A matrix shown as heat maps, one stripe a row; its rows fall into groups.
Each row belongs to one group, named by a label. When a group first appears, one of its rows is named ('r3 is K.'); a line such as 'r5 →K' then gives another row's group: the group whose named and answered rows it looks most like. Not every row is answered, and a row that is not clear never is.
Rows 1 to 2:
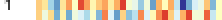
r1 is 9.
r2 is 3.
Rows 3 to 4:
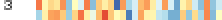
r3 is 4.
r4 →4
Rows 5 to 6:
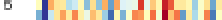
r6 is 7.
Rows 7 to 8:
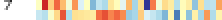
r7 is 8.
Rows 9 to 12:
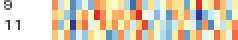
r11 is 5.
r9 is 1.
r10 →9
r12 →1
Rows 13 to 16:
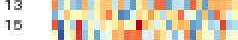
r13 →1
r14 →7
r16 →4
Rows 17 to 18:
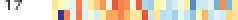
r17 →4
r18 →5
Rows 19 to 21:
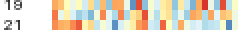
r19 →4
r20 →1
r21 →8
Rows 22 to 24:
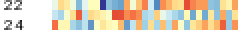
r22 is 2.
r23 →4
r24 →1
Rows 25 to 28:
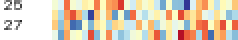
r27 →1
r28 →7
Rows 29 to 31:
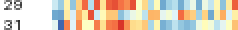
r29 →5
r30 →7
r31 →5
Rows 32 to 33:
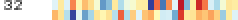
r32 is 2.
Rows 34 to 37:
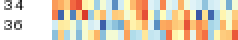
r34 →8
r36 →2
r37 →2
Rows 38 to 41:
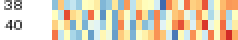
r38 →2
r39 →3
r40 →3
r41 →1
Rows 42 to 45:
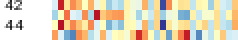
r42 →8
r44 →8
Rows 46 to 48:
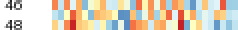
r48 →8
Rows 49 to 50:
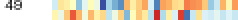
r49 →2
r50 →8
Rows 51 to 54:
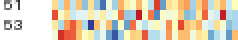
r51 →3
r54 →8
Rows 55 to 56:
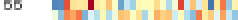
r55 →7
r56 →4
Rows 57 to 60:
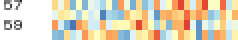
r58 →2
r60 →7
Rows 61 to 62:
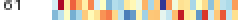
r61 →8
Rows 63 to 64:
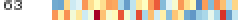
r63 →7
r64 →9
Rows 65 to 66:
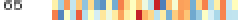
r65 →3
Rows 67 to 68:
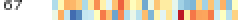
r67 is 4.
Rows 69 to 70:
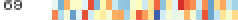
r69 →7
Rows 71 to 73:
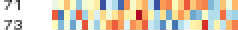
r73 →5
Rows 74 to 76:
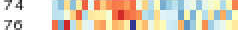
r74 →5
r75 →4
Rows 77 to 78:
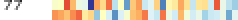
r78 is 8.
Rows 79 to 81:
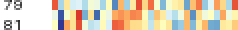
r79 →1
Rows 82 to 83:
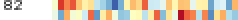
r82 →8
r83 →7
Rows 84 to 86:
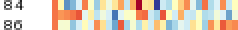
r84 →9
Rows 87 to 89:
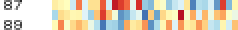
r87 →4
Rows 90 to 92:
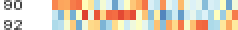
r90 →8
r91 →5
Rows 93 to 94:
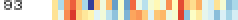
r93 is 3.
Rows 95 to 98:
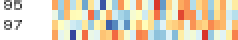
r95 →3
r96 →7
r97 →1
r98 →5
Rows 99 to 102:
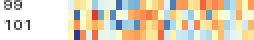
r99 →2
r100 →4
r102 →5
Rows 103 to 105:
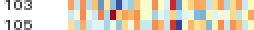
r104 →5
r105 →3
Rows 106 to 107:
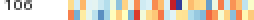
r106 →3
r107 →1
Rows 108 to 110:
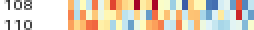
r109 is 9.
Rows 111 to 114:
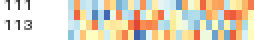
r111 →2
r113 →4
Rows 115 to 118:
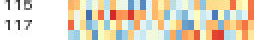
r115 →1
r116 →5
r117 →1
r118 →2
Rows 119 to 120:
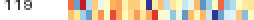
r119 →5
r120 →9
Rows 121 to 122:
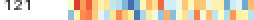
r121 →8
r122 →7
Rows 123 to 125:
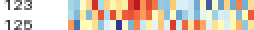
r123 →4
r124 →5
